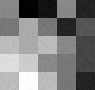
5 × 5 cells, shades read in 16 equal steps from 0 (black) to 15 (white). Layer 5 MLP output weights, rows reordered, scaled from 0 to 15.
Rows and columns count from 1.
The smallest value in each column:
7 0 1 2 2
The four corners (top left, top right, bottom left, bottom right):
8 2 11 2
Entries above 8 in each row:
0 1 3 2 3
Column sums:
50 47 38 32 17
